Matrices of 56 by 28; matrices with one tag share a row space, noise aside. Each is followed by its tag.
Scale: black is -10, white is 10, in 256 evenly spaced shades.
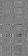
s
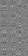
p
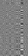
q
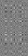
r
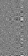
q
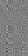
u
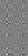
u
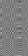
s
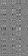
p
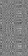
s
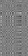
s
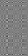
u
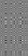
r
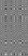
r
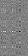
p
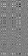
p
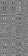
p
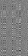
p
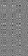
p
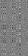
p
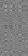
r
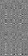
r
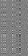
p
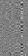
q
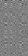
r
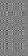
u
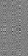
p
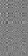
u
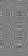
s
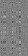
p
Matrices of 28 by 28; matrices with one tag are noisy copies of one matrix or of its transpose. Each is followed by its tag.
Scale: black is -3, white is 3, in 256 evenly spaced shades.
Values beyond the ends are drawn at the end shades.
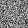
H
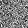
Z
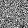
H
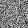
H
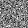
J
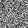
Z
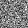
J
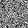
Z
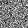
Z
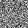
Z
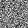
Z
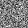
J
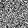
Z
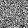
H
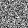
J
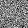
H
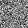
Z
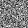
J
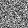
J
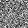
Z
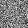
H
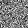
Z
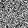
Z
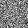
H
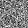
J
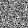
J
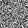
Z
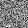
J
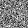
J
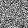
H
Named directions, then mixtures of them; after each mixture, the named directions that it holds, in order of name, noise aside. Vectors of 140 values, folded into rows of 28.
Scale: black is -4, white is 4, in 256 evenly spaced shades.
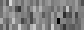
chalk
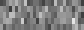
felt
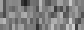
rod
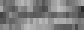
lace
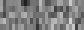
rod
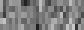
rod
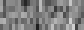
rod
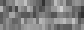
felt, lace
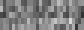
lace, rod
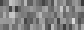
chalk, felt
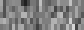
rod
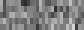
rod
